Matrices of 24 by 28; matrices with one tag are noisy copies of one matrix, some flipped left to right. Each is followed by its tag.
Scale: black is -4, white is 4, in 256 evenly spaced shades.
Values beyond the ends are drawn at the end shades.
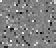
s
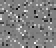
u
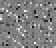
u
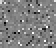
s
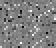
u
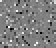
s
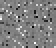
u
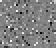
s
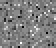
u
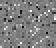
u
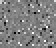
s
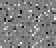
u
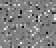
u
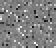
u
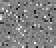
u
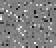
u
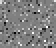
s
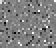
s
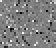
s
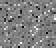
u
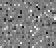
u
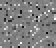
u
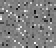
u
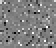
s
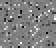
u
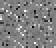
u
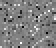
u
